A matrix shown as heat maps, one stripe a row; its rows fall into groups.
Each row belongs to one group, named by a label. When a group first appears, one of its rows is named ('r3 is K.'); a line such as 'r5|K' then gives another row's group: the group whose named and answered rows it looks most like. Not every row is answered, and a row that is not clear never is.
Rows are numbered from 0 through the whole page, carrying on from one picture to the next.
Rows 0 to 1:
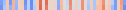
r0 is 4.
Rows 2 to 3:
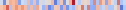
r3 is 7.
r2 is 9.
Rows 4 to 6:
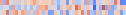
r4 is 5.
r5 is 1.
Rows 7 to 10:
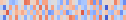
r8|9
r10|9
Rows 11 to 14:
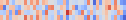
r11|5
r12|5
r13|4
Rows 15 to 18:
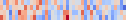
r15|7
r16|7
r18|1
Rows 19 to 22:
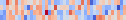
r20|7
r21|9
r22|4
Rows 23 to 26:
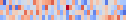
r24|4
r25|7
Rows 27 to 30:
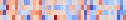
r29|7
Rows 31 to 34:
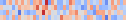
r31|9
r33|4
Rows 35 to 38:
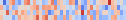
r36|5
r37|7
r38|5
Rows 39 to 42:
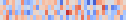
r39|4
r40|1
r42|7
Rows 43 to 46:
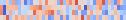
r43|4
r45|5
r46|7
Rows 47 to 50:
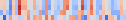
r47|1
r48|1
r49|1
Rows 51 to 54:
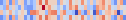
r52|4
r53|5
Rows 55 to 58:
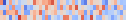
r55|5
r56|4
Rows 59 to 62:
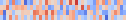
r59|4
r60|7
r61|5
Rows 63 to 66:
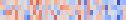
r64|1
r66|7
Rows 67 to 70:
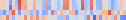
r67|1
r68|1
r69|9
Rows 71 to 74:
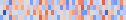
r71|1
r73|9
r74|1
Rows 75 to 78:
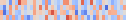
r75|1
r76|9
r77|5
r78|4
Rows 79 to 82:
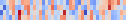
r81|1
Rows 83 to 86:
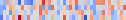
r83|4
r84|9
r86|1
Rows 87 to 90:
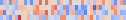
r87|4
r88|5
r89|5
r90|1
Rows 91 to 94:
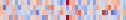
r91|4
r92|5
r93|1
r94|4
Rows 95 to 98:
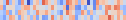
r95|4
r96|5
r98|9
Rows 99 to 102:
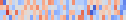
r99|5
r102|1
